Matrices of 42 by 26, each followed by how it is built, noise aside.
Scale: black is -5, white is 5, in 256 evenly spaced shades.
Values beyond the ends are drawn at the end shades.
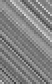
Toeplitz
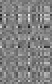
low rank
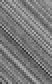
Toeplitz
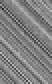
Toeplitz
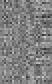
low rank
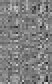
low rank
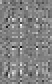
low rank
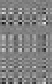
low rank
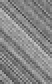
Toeplitz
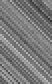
Toeplitz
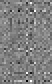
low rank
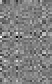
low rank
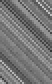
Toeplitz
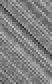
Toeplitz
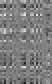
low rank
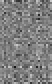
low rank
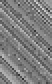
Toeplitz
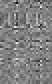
low rank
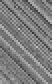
Toeplitz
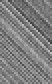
Toeplitz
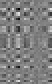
low rank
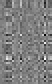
low rank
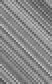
Toeplitz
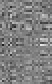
low rank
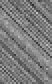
Toeplitz
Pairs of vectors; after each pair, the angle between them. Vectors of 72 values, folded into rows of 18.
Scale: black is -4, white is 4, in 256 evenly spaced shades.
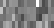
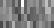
orthogonal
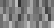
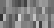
orthogonal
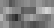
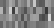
orthogonal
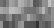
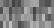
partly opposed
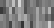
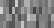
partly opposed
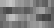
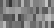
partly opposed
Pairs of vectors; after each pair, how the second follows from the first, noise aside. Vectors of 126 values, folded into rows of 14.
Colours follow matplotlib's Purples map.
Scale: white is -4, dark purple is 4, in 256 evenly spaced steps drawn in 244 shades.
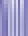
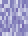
shuffled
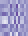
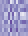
reversed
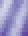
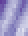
reversed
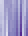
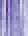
reversed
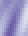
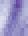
reversed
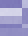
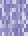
shuffled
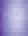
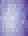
reversed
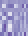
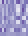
reversed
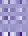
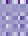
reversed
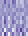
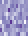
shuffled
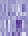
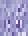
sign-scrambled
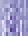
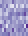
shuffled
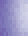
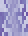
sign-scrambled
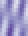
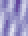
reversed
